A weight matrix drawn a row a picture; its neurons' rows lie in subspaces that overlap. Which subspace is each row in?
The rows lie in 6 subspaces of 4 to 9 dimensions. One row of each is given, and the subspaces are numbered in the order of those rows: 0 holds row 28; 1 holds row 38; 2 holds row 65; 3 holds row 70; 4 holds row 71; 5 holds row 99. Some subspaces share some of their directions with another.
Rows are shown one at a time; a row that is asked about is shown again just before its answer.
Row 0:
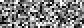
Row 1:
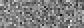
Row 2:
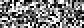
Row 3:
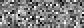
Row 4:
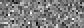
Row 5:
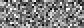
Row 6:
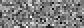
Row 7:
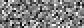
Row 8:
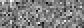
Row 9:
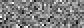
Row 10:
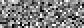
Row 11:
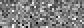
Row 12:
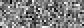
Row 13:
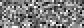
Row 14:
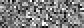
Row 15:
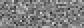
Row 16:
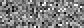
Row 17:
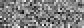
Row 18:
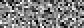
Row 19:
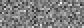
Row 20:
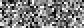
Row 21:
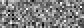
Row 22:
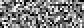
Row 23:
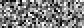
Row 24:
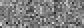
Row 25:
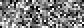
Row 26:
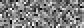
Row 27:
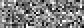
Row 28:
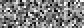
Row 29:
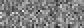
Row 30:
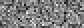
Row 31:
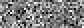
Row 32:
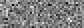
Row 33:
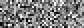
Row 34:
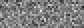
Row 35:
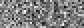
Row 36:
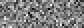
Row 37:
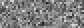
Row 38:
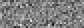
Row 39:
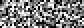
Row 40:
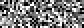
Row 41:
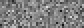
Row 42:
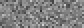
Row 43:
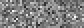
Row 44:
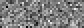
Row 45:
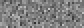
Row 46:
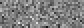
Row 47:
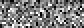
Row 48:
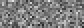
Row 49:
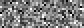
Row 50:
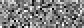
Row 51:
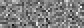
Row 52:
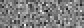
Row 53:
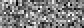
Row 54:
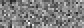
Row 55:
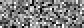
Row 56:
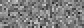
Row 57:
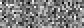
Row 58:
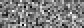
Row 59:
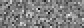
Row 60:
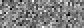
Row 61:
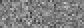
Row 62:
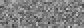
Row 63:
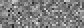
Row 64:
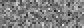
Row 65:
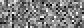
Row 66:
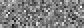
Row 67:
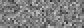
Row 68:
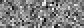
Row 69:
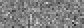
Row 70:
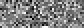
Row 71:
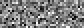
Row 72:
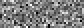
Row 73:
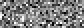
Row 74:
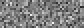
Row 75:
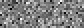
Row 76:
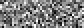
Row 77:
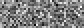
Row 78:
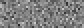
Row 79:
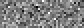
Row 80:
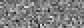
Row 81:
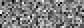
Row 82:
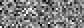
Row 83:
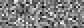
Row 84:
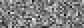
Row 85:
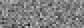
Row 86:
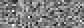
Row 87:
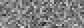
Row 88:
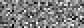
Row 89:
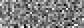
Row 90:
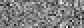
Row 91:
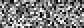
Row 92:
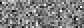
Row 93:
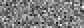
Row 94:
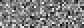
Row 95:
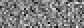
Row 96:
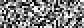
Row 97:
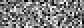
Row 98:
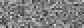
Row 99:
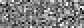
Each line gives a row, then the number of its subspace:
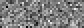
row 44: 2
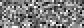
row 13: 1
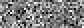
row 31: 2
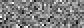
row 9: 2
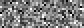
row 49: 4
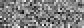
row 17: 2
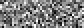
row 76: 4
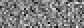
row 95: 4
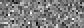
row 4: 5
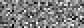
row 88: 2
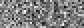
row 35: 1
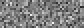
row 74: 5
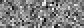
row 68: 5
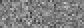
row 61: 4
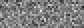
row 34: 5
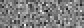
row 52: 2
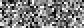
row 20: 4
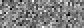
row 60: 4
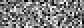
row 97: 5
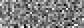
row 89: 2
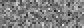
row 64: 0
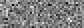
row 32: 5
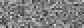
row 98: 2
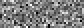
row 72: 1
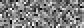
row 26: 4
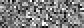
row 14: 4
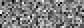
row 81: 4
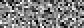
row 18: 5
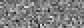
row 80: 5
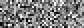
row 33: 2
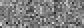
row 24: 4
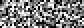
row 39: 4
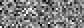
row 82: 4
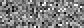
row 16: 5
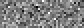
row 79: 0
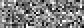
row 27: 2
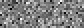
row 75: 4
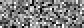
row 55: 1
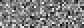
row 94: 5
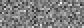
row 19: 5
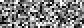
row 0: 2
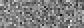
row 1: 5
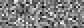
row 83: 3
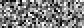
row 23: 0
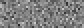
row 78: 5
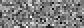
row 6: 1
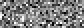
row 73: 1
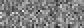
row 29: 5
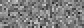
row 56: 5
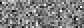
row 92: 4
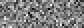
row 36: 0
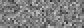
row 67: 1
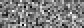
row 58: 2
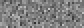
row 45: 2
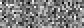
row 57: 4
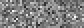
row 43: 4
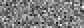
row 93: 5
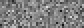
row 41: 1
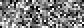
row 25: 0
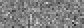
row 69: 2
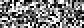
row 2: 5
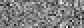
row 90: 5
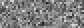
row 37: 4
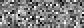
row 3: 2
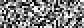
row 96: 0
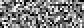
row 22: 5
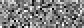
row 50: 1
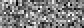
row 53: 2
